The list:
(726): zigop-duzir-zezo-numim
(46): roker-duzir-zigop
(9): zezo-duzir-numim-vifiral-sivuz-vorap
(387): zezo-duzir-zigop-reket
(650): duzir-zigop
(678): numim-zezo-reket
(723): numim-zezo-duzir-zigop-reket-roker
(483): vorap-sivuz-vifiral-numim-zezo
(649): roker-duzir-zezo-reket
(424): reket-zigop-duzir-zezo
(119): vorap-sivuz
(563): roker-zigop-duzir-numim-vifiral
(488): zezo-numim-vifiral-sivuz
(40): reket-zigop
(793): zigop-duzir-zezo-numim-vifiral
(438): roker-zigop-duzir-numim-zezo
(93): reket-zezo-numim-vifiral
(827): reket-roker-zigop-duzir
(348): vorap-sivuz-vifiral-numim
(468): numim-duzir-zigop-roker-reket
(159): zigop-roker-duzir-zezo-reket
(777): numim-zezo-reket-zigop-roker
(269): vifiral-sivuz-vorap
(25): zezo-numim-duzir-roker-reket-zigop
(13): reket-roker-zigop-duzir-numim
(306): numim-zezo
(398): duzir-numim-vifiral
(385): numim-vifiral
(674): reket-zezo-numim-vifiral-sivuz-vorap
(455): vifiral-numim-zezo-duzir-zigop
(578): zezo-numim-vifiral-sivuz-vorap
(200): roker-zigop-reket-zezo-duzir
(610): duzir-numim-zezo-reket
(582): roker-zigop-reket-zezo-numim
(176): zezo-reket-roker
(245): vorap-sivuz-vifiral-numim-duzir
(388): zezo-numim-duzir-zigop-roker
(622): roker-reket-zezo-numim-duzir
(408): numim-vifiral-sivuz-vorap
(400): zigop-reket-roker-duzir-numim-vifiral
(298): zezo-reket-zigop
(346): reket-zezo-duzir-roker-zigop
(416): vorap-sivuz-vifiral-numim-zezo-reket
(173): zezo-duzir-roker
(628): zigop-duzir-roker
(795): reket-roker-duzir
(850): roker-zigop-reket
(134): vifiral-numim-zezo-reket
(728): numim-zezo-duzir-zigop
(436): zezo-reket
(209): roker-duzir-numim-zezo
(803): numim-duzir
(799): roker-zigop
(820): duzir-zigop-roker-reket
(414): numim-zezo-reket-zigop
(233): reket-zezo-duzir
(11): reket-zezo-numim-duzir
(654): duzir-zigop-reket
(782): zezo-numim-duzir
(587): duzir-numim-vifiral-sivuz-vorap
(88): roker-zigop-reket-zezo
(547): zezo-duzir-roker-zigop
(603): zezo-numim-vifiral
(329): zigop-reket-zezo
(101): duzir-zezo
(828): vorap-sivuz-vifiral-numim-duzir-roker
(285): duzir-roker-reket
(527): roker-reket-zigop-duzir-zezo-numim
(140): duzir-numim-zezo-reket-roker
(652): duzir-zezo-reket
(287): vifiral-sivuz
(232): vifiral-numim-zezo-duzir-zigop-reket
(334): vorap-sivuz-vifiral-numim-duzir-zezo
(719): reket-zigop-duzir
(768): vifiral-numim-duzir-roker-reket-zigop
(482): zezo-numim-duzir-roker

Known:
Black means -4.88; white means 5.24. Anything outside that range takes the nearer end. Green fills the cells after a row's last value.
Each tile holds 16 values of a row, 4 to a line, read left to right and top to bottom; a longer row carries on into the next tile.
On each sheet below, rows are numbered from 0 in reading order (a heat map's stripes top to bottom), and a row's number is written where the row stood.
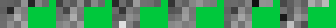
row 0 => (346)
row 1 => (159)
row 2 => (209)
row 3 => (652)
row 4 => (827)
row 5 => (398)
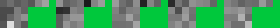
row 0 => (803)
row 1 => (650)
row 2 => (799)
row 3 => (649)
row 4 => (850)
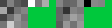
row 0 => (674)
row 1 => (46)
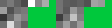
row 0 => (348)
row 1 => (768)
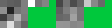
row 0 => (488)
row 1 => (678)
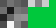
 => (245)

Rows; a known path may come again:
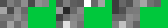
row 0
(795)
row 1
(578)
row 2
(306)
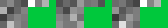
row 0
(408)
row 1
(88)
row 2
(348)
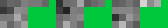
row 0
(329)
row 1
(101)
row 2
(385)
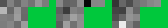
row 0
(285)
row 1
(46)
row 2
(11)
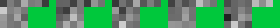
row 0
(176)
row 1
(25)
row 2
(482)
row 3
(678)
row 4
(398)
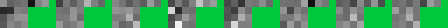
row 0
(650)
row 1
(436)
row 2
(850)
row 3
(828)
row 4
(527)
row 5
(628)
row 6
(777)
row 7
(820)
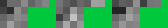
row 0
(233)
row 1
(768)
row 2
(424)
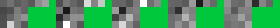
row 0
(803)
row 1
(245)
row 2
(488)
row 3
(346)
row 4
(799)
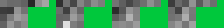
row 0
(719)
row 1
(622)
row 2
(414)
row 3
(159)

